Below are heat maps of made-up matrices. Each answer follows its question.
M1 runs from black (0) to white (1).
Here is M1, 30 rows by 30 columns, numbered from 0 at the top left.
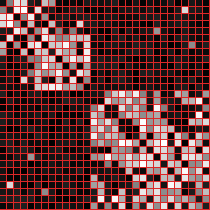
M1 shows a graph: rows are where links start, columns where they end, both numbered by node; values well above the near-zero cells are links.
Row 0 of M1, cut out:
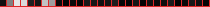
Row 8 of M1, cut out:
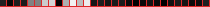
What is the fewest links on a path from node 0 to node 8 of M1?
2
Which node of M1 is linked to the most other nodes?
node 22
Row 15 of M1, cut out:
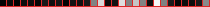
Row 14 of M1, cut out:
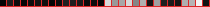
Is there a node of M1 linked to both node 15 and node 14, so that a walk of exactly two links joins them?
yes
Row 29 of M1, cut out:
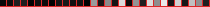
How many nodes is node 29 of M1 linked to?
10
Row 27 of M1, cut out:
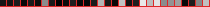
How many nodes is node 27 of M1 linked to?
11
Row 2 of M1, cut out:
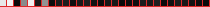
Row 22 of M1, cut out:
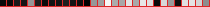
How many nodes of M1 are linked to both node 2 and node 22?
1
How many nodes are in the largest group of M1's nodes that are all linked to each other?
7
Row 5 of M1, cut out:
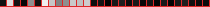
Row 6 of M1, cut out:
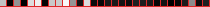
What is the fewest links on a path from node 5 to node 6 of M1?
1
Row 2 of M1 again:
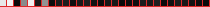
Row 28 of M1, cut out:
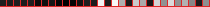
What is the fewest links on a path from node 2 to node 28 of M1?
3
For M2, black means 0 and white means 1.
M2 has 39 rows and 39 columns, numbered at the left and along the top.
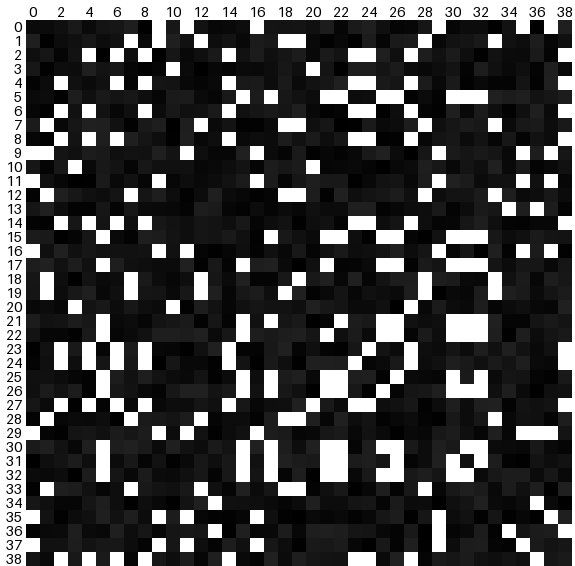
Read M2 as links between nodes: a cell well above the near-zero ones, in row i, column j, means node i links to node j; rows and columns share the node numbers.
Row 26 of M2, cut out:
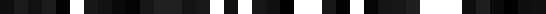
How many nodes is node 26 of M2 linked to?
9
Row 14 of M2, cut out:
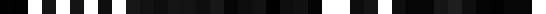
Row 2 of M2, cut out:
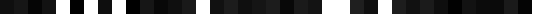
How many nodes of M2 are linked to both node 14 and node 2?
7
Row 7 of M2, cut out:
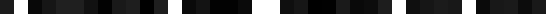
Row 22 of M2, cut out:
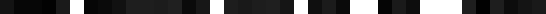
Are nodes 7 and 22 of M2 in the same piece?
no
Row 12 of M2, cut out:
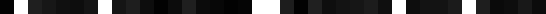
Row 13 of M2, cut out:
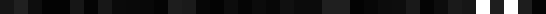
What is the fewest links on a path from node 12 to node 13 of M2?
5
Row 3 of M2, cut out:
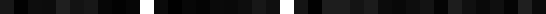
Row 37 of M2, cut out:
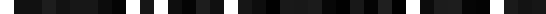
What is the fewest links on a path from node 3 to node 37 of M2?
6
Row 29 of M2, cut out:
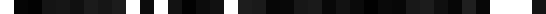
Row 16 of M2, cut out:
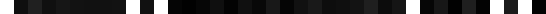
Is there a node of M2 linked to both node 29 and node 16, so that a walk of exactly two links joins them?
yes
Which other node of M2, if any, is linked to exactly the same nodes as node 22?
node 17
